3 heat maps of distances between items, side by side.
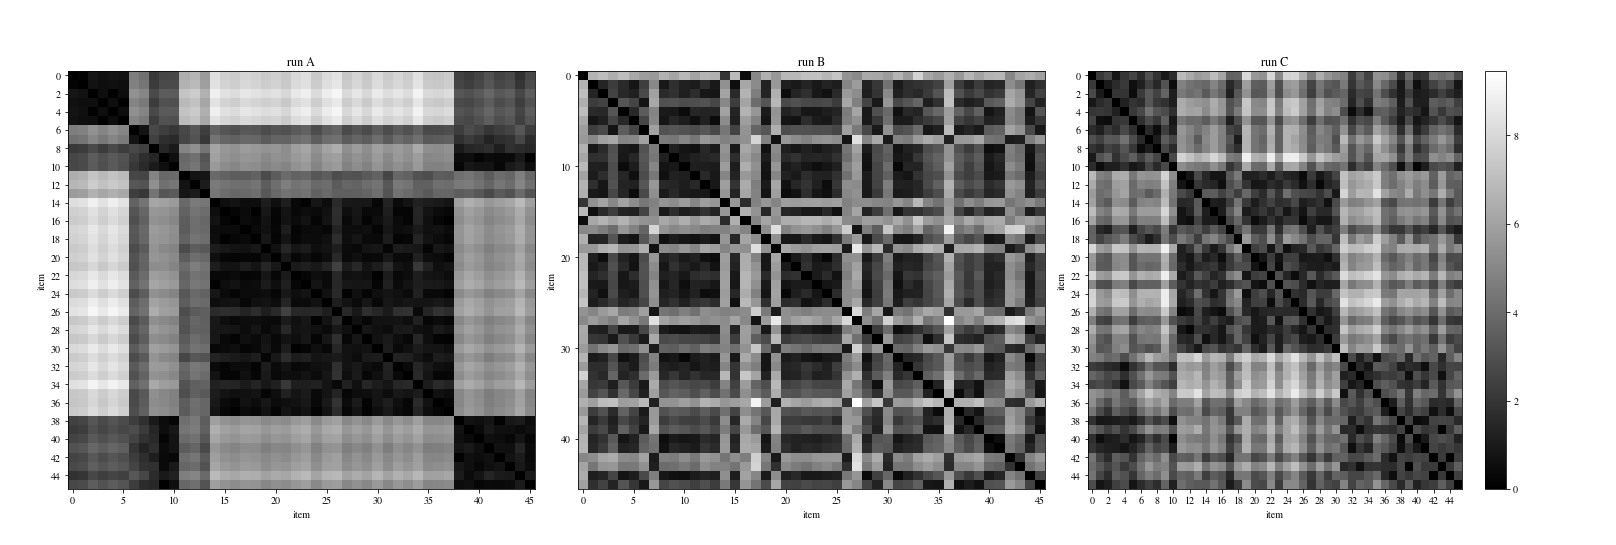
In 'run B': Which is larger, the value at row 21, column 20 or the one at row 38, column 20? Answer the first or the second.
the second
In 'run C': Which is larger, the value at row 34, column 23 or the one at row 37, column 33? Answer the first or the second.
the first
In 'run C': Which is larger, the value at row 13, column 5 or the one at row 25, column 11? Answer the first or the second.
the first
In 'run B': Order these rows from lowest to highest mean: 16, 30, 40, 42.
40, 30, 42, 16
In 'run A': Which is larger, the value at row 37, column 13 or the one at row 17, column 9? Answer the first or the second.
the second
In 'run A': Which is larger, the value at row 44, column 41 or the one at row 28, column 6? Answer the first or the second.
the second
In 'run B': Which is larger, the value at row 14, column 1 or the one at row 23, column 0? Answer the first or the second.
the second
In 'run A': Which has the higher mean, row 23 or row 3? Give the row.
3
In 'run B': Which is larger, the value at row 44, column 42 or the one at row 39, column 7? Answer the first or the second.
the second
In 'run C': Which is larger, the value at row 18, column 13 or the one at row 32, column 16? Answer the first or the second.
the second
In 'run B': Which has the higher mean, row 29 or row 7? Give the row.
7
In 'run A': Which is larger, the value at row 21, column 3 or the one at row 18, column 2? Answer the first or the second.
the second
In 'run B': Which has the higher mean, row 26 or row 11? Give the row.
26
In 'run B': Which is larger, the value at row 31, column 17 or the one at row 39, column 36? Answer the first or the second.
the second
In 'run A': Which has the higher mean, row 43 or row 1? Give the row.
1
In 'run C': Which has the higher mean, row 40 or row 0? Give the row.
0
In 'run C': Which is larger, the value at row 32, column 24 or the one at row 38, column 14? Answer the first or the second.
the first
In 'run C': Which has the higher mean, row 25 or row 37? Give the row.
25
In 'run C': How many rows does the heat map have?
46
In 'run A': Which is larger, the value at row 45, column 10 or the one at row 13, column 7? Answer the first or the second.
the second
